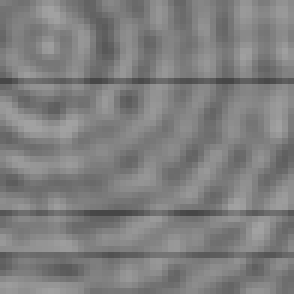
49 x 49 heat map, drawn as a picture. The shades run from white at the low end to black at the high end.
Odd lines: rows 14, 36 and 43. Mirror symmetry: none. Slope: none. Average level on the scale: 50%. Rings: centred on the top left.
